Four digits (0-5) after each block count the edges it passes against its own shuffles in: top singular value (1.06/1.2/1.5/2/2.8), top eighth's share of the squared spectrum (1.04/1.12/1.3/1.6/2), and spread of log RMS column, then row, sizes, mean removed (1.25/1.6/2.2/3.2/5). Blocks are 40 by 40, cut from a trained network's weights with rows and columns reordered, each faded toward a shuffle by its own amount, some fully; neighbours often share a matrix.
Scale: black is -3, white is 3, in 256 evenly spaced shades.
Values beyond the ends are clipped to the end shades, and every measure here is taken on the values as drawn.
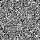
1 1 0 0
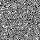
0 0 0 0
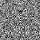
3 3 1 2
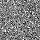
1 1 0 0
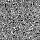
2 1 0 0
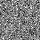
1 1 0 0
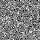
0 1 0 0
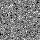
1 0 0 0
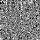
3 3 2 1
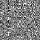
3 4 2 1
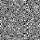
3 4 2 1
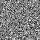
0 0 0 0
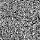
2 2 1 0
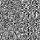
3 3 2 0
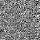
3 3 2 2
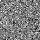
2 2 0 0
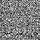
2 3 0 1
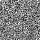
0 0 0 0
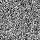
0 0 0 0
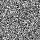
0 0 0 0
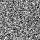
0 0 0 0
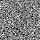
2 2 0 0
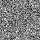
1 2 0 0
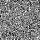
1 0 0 0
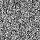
0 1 0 0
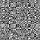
4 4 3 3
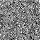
1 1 0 0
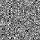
3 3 2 1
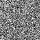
0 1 0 0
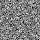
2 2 0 0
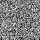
1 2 0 0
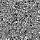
2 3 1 1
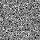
0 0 0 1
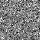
2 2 0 0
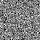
0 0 0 0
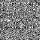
3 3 0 2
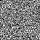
2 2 0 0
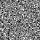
2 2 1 0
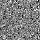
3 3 1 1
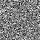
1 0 0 0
